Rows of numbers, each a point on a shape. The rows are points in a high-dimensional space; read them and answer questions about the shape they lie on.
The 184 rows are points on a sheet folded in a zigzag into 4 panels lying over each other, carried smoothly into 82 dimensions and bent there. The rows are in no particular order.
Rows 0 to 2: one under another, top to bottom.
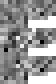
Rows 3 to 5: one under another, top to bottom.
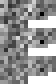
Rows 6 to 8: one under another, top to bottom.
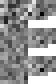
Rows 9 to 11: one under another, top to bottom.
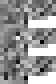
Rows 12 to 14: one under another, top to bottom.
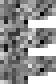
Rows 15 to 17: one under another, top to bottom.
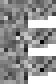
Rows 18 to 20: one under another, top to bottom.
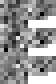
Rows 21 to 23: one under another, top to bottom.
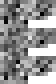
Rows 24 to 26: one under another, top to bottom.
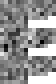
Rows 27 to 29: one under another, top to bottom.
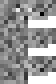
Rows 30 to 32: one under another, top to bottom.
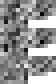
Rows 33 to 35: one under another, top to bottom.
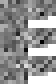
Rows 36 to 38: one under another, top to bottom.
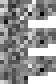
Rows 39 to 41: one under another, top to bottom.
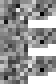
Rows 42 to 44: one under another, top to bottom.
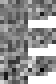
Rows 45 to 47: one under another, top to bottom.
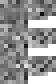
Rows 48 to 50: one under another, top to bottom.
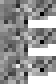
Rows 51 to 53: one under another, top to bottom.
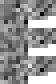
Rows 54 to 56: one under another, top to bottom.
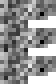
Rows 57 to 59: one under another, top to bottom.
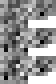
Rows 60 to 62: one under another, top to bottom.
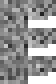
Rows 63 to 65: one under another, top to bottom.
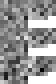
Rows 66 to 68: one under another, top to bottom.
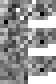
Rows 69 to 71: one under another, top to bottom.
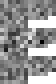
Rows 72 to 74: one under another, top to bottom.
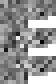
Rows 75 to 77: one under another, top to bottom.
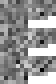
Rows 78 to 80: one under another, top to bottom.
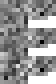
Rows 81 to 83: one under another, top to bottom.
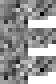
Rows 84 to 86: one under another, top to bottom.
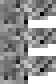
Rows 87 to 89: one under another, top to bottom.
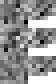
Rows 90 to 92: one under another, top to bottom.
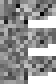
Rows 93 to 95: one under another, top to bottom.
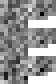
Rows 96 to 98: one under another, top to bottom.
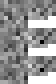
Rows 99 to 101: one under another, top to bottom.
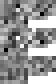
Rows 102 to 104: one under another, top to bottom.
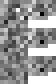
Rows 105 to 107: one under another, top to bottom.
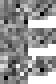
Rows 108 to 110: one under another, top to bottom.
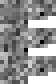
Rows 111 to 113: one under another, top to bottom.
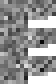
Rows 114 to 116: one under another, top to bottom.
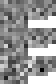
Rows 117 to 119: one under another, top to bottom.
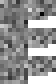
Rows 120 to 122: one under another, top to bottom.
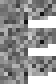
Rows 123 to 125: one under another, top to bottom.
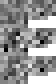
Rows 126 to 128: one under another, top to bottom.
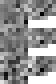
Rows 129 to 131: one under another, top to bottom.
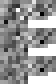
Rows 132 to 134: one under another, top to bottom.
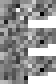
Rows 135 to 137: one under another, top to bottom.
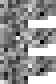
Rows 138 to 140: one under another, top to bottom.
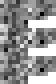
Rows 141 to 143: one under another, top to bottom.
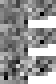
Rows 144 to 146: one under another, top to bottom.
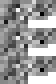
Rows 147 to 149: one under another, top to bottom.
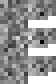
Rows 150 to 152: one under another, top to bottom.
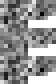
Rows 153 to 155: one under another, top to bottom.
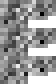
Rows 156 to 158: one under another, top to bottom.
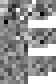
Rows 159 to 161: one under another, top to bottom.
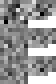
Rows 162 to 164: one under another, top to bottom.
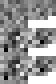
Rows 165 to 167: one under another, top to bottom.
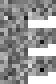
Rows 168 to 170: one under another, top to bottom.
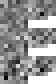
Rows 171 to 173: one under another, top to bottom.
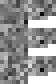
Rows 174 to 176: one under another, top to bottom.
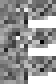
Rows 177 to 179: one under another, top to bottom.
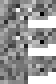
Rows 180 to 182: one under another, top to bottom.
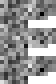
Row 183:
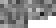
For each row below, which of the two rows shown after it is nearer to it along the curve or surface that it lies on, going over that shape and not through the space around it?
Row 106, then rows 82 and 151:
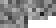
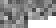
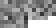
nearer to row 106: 82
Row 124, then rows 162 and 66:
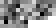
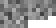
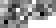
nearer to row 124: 66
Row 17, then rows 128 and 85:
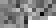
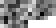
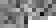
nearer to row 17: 85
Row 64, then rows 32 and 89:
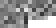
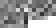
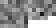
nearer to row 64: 32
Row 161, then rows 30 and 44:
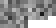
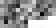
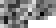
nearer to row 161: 44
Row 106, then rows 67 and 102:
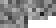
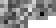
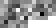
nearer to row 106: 67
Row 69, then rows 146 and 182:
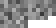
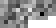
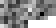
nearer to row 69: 182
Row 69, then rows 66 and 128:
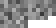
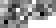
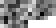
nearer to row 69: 128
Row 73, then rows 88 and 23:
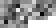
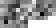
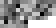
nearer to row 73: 23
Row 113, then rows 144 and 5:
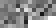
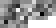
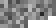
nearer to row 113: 144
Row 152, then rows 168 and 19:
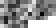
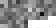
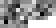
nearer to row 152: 168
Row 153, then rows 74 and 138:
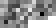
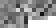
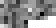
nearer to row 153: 74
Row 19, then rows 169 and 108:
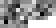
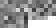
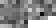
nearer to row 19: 169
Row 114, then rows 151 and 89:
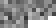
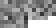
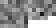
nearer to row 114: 89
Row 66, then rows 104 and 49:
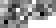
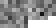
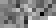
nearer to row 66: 49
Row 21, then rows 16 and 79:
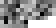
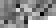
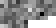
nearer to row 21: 16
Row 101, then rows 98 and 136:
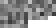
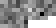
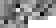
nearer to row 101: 98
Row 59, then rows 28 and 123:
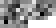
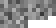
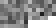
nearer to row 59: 123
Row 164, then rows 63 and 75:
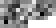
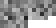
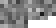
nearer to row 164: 63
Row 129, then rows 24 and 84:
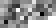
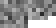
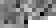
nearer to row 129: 84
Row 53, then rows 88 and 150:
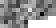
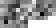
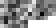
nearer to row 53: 150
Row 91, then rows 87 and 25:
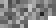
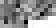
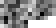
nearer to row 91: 25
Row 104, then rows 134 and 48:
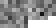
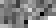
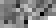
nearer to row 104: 134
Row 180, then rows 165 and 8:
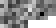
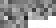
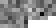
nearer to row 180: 8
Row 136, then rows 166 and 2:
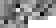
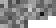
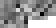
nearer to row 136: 2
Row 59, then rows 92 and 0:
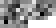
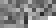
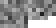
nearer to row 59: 92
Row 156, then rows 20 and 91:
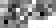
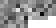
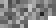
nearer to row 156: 20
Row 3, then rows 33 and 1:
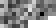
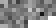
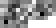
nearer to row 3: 33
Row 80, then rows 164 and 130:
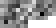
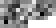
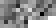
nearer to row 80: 164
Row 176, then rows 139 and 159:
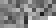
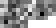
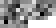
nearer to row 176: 159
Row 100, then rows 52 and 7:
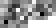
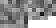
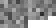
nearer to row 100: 52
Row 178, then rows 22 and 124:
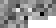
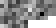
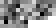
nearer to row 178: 124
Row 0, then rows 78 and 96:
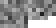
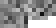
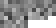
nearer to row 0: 96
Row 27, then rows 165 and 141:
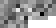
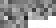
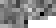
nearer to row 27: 165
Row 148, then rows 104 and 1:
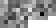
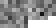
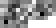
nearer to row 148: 1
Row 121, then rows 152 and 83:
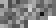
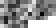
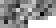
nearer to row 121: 152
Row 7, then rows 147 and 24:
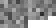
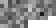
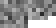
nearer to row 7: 147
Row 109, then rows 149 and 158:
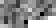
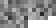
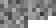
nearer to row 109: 149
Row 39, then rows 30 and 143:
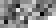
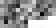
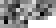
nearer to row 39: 143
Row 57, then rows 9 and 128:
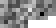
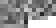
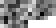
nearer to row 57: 128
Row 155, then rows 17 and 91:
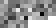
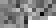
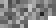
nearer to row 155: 17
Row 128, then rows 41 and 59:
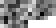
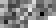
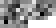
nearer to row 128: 41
